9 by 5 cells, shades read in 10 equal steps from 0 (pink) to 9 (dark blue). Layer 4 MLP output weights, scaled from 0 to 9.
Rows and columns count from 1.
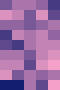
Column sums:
38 37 36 26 26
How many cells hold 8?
0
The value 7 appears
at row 1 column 5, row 4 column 1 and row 5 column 2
